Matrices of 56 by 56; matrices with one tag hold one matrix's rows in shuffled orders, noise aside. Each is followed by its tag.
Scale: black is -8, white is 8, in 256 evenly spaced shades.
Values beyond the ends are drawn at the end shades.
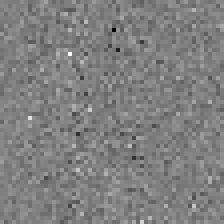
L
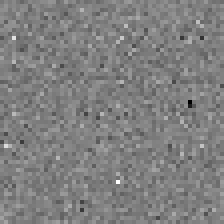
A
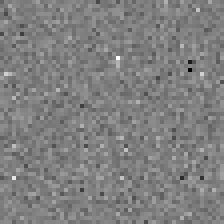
A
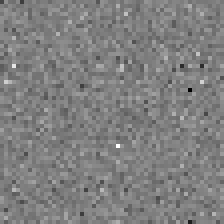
A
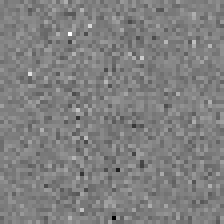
L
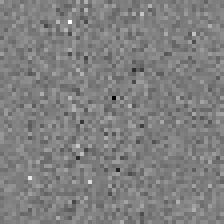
L
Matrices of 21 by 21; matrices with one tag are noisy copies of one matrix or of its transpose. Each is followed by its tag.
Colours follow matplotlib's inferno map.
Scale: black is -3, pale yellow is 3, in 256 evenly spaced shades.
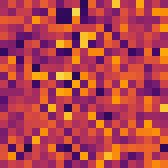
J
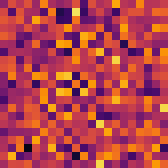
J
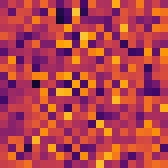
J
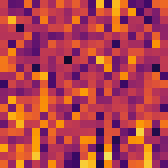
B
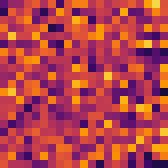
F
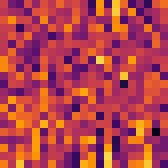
B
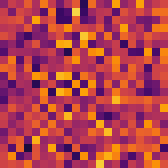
J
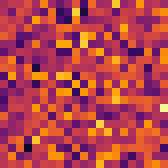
J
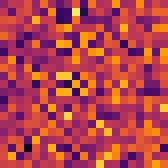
J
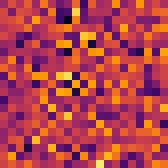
J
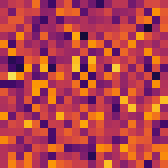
J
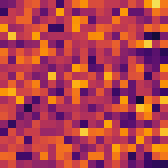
F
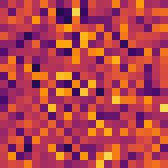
J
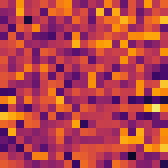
B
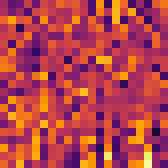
B
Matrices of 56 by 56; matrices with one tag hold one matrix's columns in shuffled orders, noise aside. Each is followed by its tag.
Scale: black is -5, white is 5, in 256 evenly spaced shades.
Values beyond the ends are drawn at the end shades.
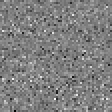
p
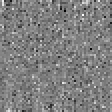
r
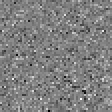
p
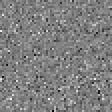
p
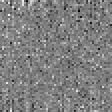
r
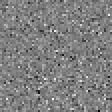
p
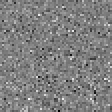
p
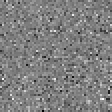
p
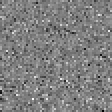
p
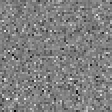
p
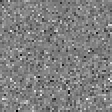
p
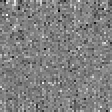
r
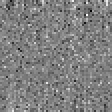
r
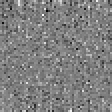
r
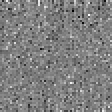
r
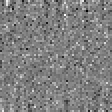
r
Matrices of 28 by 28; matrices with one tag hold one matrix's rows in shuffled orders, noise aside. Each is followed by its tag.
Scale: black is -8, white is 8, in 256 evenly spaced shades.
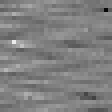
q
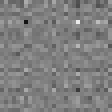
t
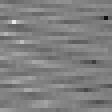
q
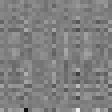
t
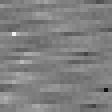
q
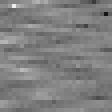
q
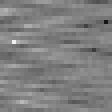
q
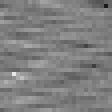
q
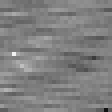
q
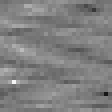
q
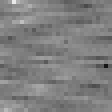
q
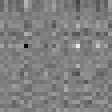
t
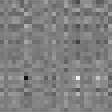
t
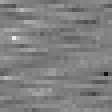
q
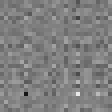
t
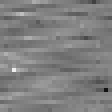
q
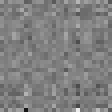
t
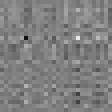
t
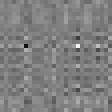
t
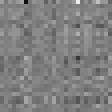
t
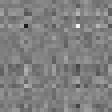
t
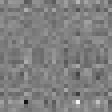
t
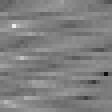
q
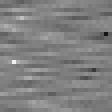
q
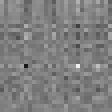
t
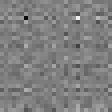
t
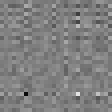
t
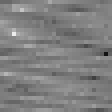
q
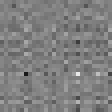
t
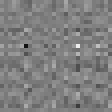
t
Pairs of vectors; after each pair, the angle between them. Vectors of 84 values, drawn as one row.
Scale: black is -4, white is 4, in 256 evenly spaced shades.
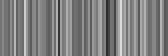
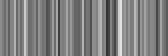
nearly parallel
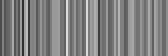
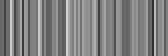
partly aligned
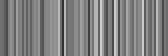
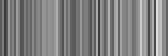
partly aligned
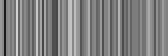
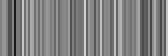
orthogonal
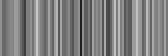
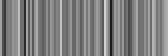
partly aligned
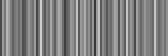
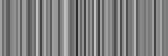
nearly opposite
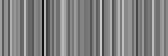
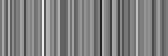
nearly opposite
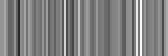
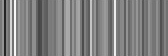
orthogonal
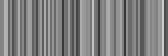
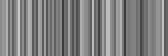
nearly parallel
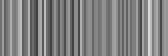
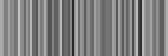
partly aligned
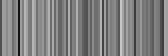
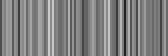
partly aligned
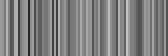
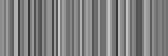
nearly parallel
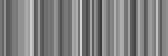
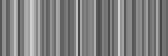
partly aligned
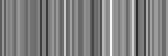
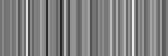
partly aligned
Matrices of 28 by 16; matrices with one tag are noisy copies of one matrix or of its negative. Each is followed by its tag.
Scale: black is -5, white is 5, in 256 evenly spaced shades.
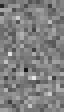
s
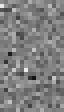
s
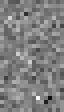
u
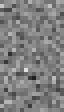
s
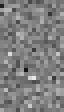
s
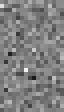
s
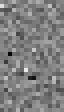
s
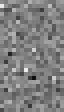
s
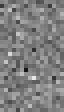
s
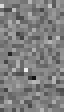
s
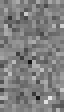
u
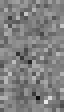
u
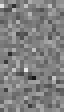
s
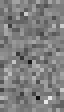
u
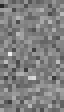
s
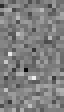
s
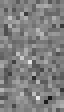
u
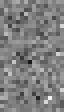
u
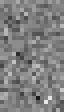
u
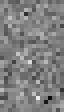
u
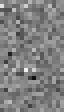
s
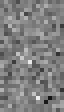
u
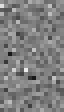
s
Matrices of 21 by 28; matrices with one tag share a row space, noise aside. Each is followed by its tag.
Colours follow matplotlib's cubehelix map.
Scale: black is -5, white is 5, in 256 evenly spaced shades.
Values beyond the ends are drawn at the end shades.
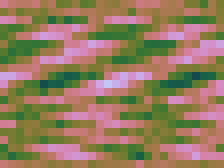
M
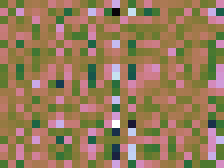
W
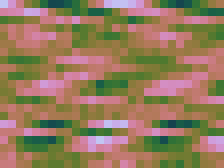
M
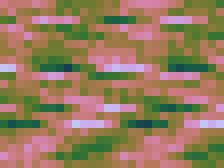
M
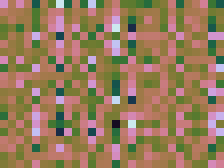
W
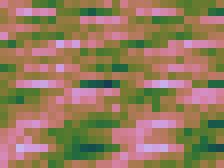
M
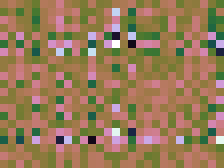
W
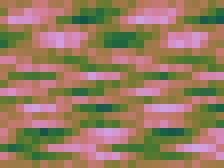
M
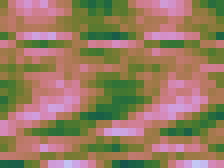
M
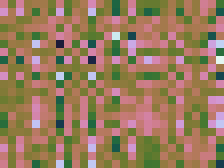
W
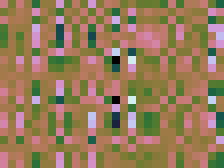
W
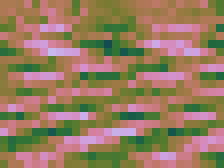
M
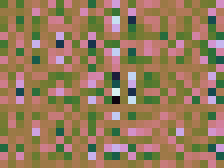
W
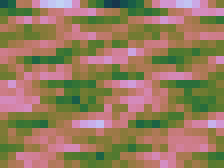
M
